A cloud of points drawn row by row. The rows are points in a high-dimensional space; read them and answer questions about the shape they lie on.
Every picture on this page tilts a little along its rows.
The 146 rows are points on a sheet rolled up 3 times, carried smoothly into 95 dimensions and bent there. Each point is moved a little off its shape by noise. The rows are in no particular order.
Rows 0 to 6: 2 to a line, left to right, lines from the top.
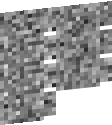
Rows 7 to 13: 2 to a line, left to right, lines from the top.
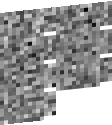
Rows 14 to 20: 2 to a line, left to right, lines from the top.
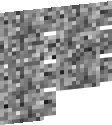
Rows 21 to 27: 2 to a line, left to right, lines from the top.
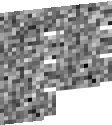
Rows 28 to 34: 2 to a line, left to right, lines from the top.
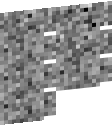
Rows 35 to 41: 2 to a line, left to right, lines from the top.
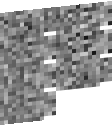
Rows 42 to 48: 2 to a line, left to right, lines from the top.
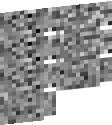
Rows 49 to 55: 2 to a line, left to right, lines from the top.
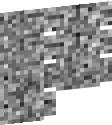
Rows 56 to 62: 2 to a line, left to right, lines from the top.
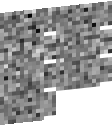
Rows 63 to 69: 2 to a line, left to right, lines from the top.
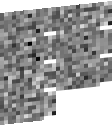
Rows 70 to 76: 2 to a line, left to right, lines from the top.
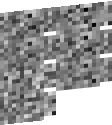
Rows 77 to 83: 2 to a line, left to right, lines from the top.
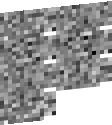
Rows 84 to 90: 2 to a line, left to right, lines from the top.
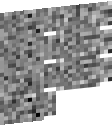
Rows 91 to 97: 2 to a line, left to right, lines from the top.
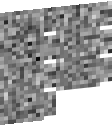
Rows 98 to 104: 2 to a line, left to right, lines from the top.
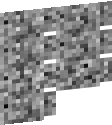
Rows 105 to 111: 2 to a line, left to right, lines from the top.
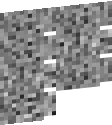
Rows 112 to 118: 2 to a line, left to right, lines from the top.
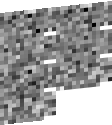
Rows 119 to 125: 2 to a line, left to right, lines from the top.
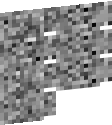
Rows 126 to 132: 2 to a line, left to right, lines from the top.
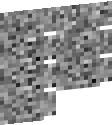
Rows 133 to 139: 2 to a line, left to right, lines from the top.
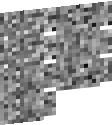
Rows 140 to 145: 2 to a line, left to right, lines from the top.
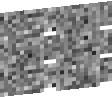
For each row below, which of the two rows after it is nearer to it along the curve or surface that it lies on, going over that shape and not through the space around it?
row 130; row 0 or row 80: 80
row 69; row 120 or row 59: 120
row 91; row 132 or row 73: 73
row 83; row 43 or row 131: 43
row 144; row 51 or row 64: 51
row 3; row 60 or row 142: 142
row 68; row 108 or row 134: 108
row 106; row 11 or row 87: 87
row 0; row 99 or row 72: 72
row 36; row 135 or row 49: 135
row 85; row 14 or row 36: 14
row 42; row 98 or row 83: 83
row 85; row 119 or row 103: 119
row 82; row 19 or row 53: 19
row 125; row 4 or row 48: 48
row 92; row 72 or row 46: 46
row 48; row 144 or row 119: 144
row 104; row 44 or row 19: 19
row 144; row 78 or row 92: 92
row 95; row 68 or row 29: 68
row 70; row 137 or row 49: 137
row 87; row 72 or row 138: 72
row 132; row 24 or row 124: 124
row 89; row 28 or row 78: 28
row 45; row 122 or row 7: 122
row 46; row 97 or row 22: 97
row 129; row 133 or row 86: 86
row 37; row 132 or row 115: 132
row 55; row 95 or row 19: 19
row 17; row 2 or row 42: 42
